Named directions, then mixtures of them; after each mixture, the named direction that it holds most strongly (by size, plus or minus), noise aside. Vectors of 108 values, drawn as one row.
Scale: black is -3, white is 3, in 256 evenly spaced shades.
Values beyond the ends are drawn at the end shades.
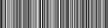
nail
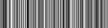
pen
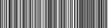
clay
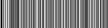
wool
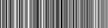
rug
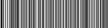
wool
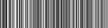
rug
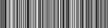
pen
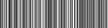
clay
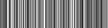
pen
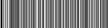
wool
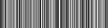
nail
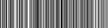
rug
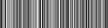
nail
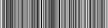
nail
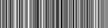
rug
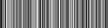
nail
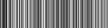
rug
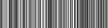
clay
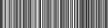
nail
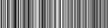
rug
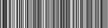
pen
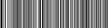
nail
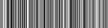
pen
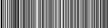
wool
